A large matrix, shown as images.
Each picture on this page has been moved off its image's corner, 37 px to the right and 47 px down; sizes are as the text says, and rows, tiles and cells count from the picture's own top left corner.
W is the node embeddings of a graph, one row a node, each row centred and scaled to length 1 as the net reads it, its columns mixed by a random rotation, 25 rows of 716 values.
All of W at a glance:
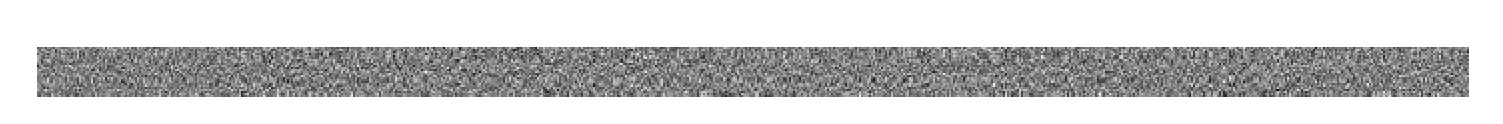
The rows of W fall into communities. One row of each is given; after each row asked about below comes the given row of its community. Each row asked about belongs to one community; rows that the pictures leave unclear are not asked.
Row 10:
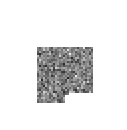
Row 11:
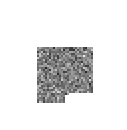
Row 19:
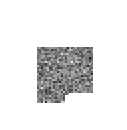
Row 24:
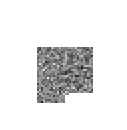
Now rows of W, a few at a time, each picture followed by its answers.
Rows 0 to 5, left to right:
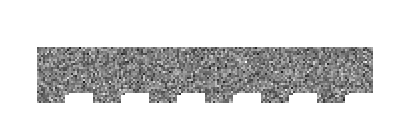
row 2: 19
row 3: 19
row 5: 11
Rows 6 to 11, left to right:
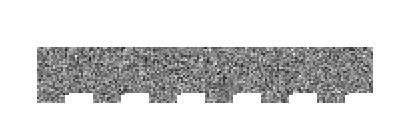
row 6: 19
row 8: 24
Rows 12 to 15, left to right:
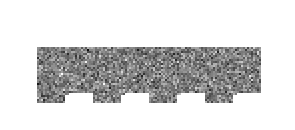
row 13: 19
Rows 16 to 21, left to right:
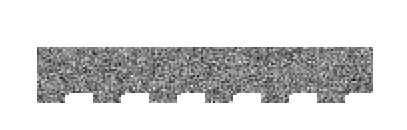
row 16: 10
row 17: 10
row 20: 11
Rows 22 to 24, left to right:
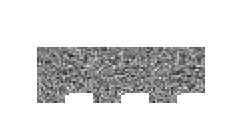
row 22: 24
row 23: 24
